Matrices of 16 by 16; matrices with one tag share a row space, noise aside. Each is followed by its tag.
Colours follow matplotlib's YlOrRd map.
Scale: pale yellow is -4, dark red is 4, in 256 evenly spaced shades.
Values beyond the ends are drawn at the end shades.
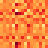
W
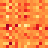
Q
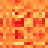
W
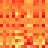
W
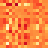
Q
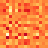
Q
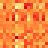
W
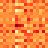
W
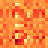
W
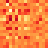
Q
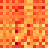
W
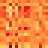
Q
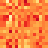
Q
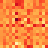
W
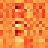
W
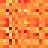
Q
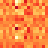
W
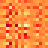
Q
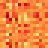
Q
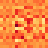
W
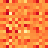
Q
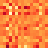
Q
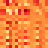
Q
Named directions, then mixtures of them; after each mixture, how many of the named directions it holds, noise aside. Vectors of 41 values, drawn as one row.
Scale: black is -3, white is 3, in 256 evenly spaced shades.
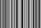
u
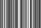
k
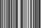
two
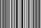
one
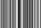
two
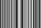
two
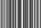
one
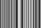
two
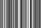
one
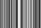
two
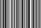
two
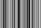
one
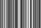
one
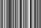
two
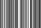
one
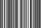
one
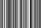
two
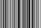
one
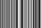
two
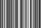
one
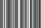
one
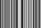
two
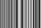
two
